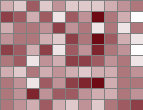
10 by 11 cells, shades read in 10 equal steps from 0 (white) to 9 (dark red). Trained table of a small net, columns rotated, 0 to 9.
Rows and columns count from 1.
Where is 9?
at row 2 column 8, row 4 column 8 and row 8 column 8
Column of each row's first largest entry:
3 8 5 8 8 6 3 8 3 11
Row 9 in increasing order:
3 3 4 4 4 4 5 5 6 6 8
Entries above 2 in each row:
6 9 9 9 9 9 9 10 11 9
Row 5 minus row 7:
4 4 -2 4 -3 3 2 5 2 -1 -4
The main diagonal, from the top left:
3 6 5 3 1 7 2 9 3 6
